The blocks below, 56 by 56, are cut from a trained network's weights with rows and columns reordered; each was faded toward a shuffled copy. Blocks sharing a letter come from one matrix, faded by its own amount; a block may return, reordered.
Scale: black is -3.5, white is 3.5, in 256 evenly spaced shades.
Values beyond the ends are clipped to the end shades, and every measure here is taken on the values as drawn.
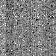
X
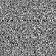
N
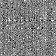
X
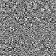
N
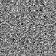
N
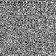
N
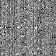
X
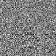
N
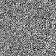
N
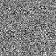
N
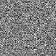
N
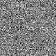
N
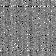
X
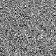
N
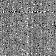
X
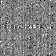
X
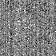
X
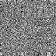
N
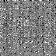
X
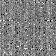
X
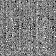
X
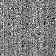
X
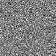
N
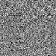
N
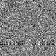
N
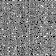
X
